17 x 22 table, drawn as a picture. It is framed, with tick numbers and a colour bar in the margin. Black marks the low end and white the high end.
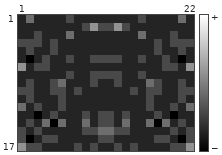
It is mirror symmetric from left to right. There is no overall slope. No regular stripes run through it. On average the colour sits 20% of the way up the scale. The centre is the calmest part.
